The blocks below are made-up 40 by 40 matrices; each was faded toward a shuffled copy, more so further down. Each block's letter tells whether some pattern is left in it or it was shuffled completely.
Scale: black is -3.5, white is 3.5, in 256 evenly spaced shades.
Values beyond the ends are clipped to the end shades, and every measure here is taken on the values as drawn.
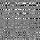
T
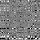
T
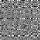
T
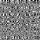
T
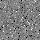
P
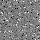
P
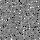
P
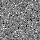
P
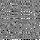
T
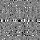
T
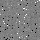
P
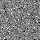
P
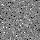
P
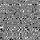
T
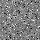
P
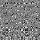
T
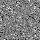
P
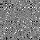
T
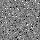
P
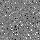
P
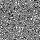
P
